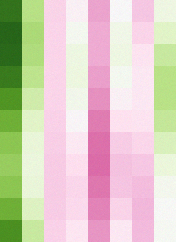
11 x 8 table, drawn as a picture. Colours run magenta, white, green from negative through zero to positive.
The ninth with the lowest average is the bottom middle. The grain runs up and down. The ninth with the highest average is the top left.
